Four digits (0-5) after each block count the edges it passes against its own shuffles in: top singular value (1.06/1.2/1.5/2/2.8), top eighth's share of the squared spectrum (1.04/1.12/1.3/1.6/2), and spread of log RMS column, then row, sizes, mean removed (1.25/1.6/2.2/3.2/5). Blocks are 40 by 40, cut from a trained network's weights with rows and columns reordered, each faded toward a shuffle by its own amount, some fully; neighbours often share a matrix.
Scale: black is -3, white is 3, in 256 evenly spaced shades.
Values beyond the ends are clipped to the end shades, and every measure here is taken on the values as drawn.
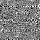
3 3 0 2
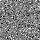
0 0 0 0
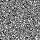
0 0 0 0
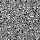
1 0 0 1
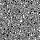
1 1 0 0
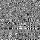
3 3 0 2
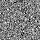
0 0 0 0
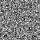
2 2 0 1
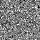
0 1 0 0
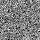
0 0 0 0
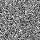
0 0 0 0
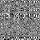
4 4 1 3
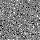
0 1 0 0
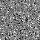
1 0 0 0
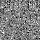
2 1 0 1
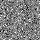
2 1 0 0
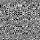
3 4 1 3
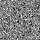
1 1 0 0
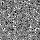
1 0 0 0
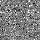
2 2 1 1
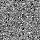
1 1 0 0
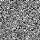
3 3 0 1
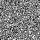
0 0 0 0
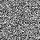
2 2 0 1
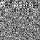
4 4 0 2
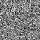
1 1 0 0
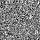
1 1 0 0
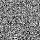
2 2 0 1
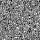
1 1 0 0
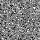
0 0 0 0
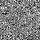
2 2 0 1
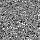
2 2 0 1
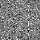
2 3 2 0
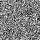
1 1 0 0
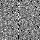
2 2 1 0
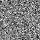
1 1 0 0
